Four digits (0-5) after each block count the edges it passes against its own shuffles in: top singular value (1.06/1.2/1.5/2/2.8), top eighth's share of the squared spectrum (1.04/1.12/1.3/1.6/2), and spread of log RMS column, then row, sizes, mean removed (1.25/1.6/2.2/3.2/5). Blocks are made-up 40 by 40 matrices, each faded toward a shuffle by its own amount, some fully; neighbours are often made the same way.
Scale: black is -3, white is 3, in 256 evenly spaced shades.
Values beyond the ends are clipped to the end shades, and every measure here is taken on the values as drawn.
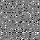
3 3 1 2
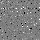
2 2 0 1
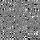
4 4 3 3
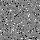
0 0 0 0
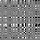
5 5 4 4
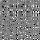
4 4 2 2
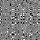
4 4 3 2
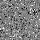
0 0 0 0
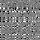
4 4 2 3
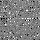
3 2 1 1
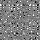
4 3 1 2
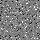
0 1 0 0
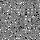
2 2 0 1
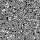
2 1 0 0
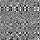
4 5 3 3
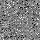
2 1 0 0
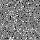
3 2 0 0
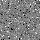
1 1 0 0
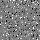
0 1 0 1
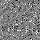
2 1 0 1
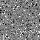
1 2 0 0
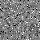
2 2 0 0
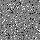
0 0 0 0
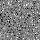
0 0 0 0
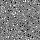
0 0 0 0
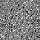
3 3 1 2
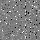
2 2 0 0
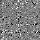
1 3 2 2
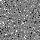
0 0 0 0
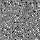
1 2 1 1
